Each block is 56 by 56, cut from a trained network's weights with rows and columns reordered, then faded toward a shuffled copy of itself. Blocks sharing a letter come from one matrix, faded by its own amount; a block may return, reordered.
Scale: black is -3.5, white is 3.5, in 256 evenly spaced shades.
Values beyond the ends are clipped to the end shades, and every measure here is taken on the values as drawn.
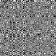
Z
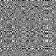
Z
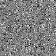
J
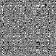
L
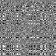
Z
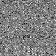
J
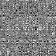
L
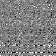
L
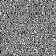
J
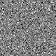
J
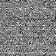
L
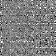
L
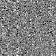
J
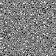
J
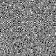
J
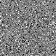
J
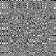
Z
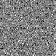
J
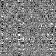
L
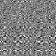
Z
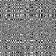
Z
